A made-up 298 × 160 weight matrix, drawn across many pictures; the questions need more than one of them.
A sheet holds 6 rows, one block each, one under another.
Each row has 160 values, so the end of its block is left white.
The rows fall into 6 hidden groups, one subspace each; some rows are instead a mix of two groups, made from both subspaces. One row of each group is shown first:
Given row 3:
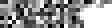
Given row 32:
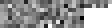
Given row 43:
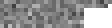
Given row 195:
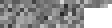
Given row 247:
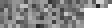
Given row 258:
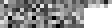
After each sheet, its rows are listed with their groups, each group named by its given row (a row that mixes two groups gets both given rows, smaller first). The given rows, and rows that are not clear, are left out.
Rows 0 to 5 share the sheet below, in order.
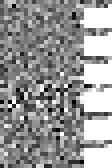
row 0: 43
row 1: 32
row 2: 43
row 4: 32
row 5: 43
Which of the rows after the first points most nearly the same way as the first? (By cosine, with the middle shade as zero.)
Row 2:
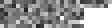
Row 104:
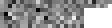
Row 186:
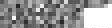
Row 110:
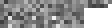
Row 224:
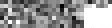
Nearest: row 104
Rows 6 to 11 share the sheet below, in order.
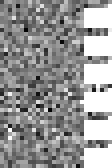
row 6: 3
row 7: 32
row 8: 258
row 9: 32
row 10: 258
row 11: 247
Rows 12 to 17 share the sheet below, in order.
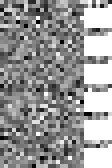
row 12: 32
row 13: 195
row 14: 32
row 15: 247
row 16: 3 and 32
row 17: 195
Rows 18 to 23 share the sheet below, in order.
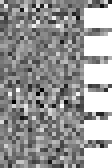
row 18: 258
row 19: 195
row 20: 43
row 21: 3
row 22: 247
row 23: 247
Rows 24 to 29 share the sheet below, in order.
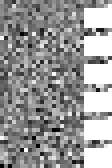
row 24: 43
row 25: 247
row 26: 258
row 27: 247
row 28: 32 and 195
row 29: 43 and 195
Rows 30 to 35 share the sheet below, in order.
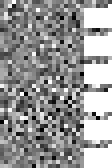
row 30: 43
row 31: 195
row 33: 195
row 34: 247
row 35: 195
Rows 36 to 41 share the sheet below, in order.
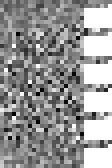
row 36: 247
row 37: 3 and 195
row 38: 43
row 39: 3 and 195
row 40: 43
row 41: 3 and 43
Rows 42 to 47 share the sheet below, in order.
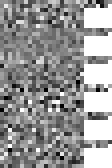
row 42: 247
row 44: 247
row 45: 32
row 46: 258
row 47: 32 and 43
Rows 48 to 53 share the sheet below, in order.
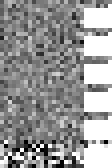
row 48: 43
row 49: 43 and 247
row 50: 32 and 43
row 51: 258
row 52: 195 and 247
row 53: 258
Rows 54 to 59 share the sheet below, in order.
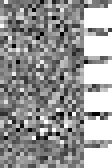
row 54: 3 and 258
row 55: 3
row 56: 3
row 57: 195 and 247
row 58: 195
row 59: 195
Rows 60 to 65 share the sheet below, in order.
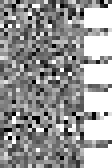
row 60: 43
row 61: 258
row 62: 195
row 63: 3
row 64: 43
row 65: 43
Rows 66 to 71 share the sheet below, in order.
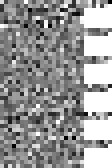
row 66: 32
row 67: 3
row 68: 43
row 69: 258
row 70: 247 and 258
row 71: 43
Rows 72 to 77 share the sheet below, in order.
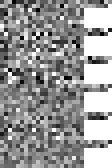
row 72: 3 and 43
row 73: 258
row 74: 258
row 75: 43 and 195
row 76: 258
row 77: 43 and 258
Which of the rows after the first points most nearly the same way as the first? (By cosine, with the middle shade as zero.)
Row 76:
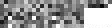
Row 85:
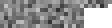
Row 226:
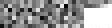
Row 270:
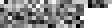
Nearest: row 270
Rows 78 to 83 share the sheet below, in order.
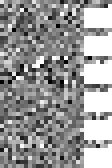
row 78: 195
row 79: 3 and 43
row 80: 3 and 247
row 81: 195
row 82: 32
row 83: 3 and 247
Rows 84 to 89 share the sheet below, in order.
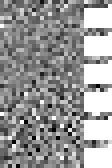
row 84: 3
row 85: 247
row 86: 195
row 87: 195 and 247
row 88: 195
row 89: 43
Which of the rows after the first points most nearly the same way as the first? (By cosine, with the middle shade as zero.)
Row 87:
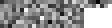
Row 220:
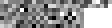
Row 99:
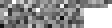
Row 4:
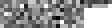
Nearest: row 4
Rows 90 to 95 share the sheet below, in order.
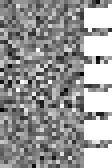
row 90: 3 and 195
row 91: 258
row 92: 32
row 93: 3
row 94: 247
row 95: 195
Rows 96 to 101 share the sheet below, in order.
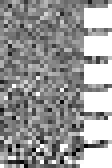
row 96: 32
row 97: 258
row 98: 32
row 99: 3 and 43
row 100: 43
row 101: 3
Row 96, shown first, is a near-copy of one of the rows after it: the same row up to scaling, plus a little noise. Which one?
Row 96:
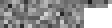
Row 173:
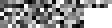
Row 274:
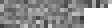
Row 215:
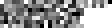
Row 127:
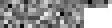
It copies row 127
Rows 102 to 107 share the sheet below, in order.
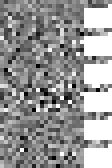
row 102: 258
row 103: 43 and 247
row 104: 43 and 258
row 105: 195
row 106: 32
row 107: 195 and 258
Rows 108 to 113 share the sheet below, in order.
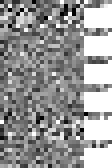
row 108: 195
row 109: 32
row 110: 258
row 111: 43
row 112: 3 and 247
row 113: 32
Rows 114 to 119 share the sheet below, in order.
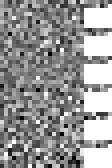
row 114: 43
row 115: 32
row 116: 258
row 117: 43 and 247
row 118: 3 and 247
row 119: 43
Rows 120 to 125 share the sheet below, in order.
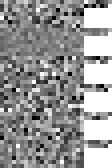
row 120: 3 and 247
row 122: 195
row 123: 43
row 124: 32 and 43
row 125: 3
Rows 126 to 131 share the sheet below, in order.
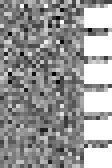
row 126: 32
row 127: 32
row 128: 258
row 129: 3 and 32
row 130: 195
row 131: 247
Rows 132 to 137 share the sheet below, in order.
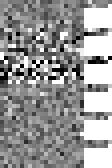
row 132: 32 and 258
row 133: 3
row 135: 32 and 258
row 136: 43
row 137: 32
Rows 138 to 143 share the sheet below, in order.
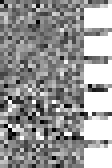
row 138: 195 and 258
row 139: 195
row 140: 43 and 195
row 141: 258
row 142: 258
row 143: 258
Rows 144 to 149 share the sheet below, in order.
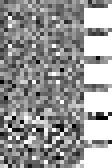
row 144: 258
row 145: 258
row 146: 32 and 195
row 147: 43
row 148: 43 and 258
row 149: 32
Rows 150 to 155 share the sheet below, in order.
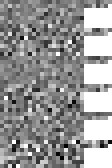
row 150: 32
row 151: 32 and 195
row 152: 195
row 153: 43
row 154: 32
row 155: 43
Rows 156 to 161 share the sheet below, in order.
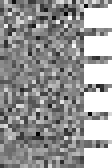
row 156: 195 and 247
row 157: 43
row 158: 195
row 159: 247
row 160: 258
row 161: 32
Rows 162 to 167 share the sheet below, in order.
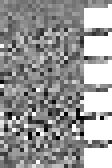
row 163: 3
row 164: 3
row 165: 195 and 247
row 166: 43
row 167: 258
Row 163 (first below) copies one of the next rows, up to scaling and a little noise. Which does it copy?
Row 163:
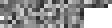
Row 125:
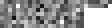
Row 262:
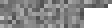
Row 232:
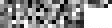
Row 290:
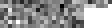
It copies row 262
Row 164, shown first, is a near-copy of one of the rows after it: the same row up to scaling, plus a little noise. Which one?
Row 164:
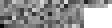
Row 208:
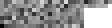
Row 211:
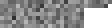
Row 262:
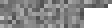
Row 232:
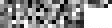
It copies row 208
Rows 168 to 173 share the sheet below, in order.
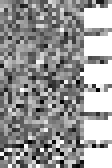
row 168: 247
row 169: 195
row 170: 247
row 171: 247
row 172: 43 and 195
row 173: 32
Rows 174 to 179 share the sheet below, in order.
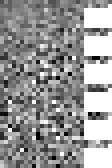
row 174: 247
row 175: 195
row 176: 195
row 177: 258
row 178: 195 and 258
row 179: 195 and 258
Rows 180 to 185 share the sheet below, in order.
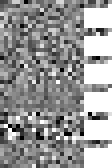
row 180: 32
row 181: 247
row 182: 195
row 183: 32 and 247
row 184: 258
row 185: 195
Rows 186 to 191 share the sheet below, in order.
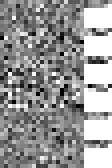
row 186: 3
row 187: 247
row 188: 258
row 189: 3
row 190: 258
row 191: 195
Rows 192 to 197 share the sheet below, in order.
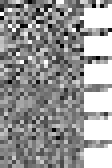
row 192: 32
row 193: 43
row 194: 32 and 195
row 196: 258
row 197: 3
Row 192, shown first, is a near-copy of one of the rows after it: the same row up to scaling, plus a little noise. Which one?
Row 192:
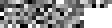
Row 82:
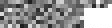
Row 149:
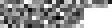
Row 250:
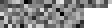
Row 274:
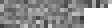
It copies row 82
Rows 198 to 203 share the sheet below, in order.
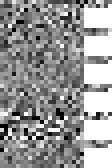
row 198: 195 and 247
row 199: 43
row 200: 3
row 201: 195
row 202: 32
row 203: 247
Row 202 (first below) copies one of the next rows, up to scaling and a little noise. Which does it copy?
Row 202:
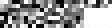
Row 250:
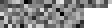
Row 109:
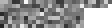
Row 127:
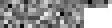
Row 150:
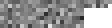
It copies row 109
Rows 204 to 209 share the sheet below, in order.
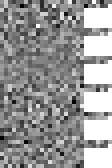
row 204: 195 and 247
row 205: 247 and 258
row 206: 43
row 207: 43
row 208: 3
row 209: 32
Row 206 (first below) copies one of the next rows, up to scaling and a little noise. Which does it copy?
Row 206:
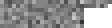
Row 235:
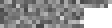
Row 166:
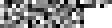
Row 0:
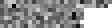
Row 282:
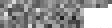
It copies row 166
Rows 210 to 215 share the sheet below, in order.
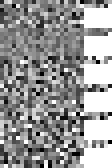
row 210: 43
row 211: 3
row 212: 247
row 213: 43 and 258
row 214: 43
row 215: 32
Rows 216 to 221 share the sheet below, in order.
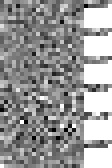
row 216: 3
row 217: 195
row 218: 32 and 195
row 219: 3 and 32
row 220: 195 and 258
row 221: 3
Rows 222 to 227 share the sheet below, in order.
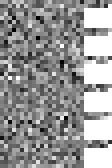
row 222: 3 and 43
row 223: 43
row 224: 3
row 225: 247
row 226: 3 and 195
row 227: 258
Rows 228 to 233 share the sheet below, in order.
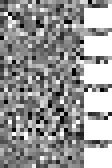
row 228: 258
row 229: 247
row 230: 43
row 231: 195 and 247
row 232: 3
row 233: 195
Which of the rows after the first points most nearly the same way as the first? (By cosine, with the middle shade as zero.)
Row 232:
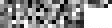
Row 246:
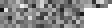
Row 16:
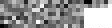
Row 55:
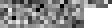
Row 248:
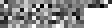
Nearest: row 55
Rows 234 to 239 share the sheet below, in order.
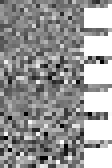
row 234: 195
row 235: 43
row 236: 247
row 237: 247
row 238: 32
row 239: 195
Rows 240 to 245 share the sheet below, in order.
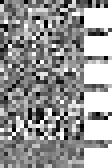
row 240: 32
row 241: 258
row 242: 195 and 258
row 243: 43
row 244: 3
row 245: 43
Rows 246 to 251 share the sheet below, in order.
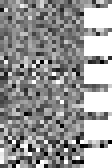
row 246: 247
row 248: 258
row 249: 43
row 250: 32
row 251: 43
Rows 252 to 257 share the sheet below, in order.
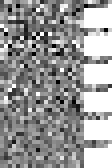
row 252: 3
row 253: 258
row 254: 195
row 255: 43
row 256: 247
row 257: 43
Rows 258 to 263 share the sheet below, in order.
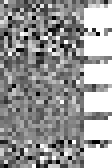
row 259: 247
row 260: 247
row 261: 43
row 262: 3
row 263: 195
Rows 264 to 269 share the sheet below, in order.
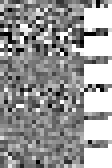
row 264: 32
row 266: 3
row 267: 247
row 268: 3
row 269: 258
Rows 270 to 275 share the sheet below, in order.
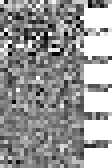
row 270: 247 and 258
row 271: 195 and 258
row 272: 258
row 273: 3
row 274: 32
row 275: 3
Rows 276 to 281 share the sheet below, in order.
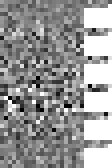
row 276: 258
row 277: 43 and 247
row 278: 258
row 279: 258
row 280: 3 and 258
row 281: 3
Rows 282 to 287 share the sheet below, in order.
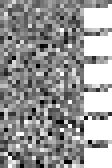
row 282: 43
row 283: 195
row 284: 43
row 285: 195
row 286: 247
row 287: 258
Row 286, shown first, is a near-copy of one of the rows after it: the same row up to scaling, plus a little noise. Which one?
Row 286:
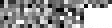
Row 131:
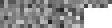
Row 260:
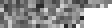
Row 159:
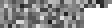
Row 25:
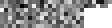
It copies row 131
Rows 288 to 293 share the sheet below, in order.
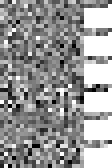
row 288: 3 and 43
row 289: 43
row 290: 3
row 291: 3
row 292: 195
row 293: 32 and 43
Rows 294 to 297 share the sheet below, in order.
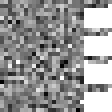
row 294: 3
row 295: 195
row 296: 3
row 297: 247
